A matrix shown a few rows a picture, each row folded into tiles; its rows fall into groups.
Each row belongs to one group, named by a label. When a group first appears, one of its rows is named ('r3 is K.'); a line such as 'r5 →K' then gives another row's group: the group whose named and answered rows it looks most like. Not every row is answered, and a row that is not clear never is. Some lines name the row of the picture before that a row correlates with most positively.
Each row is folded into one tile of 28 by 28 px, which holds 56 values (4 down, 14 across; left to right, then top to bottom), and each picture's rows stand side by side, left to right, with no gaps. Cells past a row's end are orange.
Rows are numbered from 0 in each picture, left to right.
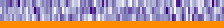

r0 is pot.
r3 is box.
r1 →box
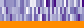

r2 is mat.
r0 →box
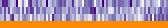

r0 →mat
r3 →box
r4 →pot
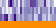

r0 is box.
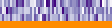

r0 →box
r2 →box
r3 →mat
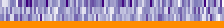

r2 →pot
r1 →pot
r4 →pot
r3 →pot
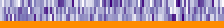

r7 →mat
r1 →pot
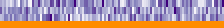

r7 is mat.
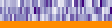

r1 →box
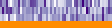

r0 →box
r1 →mat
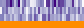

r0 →pot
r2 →mat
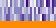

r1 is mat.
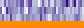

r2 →pot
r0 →box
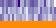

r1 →mat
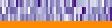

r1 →pot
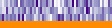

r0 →box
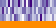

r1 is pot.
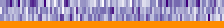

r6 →pot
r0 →pot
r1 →mat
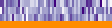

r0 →pot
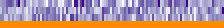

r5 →pot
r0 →pot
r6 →pot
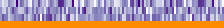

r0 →box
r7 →mat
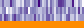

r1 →pot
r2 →mat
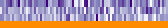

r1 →pot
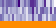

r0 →pot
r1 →mat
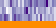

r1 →pot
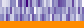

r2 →mat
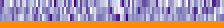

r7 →box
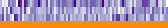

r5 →mat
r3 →pot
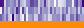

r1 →mat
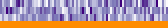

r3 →box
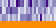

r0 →box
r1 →pot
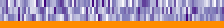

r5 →mat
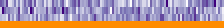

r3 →box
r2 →box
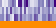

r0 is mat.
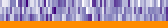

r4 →mat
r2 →mat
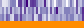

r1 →mat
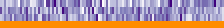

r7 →pot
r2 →box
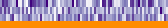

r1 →pot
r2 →box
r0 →mat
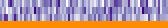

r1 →box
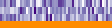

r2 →mat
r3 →mat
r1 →box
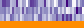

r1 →mat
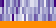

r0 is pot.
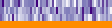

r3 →box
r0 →pot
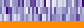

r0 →box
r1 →mat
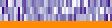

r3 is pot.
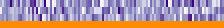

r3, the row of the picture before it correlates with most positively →2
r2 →box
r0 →pot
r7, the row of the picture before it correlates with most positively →2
